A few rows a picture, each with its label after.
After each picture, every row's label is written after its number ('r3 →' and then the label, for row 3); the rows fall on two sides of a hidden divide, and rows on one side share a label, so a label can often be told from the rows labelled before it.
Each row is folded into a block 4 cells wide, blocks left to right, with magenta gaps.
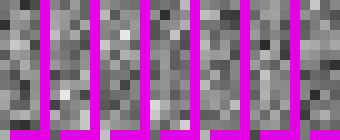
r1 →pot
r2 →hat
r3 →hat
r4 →hat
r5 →hat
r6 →hat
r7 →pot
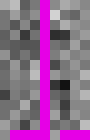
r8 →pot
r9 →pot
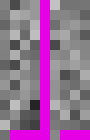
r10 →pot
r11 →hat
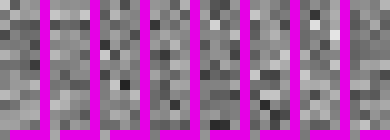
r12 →hat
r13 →hat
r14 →hat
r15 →pot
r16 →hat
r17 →pot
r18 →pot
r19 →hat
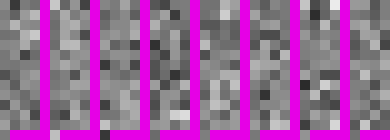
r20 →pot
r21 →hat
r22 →hat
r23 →hat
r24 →hat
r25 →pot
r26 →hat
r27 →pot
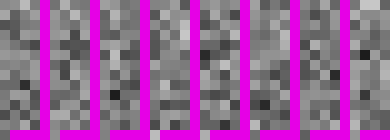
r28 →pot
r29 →pot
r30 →pot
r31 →pot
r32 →pot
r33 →pot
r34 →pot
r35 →pot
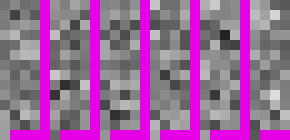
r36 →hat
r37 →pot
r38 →hat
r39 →hat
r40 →pot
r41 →hat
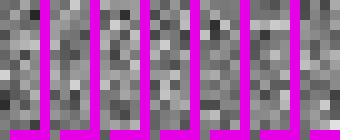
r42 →pot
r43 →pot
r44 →pot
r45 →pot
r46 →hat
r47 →pot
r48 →hat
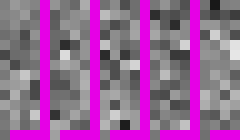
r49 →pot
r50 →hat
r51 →pot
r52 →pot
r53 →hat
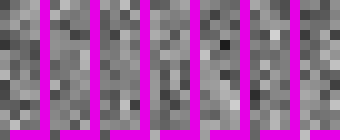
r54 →pot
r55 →pot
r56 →pot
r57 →pot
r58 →hat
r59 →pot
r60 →hat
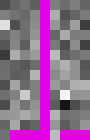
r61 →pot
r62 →hat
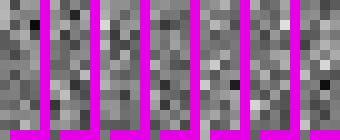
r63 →hat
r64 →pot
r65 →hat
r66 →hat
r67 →pot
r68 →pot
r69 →pot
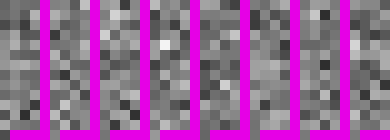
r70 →pot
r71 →hat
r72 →pot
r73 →pot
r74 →pot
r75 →hat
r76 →pot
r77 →pot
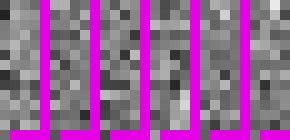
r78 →pot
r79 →pot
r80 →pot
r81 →hat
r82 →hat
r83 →pot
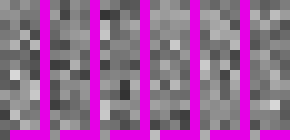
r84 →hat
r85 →hat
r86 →hat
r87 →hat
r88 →hat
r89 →hat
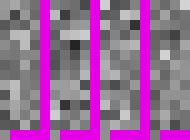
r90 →hat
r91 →pot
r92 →hat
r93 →pot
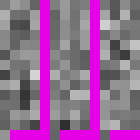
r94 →pot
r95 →pot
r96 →hat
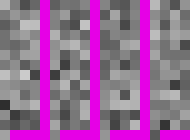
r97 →hat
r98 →hat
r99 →hat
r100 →hat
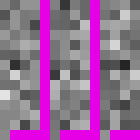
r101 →hat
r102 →hat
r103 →pot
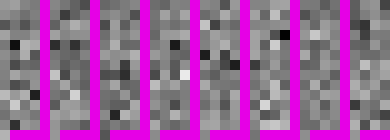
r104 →hat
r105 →pot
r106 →pot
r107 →pot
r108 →hat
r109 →hat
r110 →hat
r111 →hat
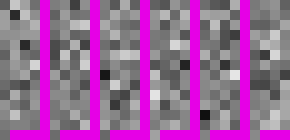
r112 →pot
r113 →pot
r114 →hat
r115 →hat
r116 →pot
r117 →hat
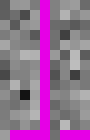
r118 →hat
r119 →hat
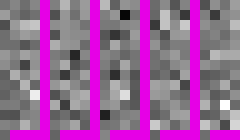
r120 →pot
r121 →pot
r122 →pot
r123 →pot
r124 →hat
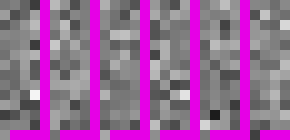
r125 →pot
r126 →pot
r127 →hat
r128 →pot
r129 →pot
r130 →pot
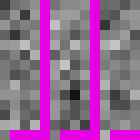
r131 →pot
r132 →pot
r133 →pot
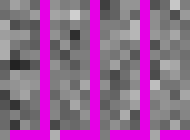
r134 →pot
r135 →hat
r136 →pot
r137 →hat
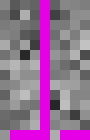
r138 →hat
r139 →hat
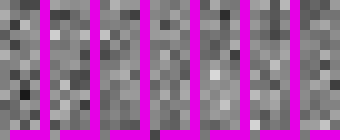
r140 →hat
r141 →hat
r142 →pot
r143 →hat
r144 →hat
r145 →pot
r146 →pot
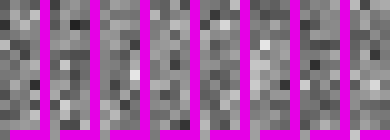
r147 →pot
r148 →hat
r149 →pot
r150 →pot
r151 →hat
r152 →pot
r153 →pot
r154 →pot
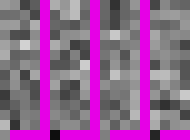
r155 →pot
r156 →pot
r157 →hat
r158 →pot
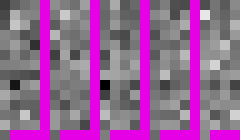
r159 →pot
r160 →pot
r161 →pot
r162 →pot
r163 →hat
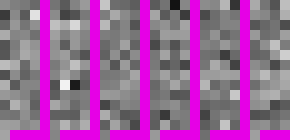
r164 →hat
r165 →hat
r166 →hat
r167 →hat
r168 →pot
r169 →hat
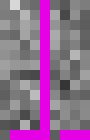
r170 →pot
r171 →hat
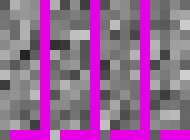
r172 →pot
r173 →hat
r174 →pot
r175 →pot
